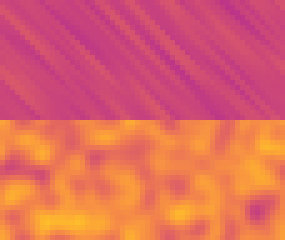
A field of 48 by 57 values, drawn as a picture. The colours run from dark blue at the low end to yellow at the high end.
The table splits into 2 rows of 1 panel. Panel 1,1: middling, slanting down to the right, faint in contrast. Panel 2,1: high, blotchy.
